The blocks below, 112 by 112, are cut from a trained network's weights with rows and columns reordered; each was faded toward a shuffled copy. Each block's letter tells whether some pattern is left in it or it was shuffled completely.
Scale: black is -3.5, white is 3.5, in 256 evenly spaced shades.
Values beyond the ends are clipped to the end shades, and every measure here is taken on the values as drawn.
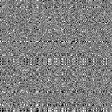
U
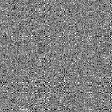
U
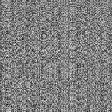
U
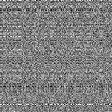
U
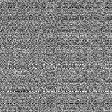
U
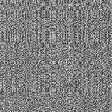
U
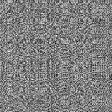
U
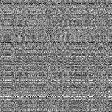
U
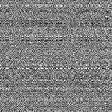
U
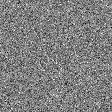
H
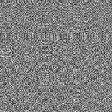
U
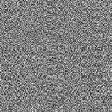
U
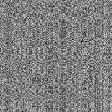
U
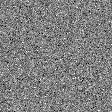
H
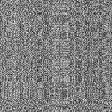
U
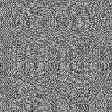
U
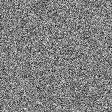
H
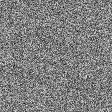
H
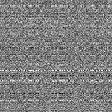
U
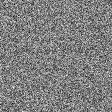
H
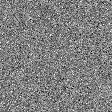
H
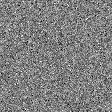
H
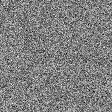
H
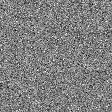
H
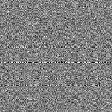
U
